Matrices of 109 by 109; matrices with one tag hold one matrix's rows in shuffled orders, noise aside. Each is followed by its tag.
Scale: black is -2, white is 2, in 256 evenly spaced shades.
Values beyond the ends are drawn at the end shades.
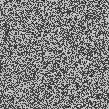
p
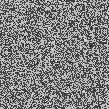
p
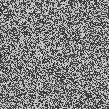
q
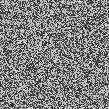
p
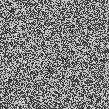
p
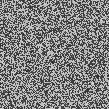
p
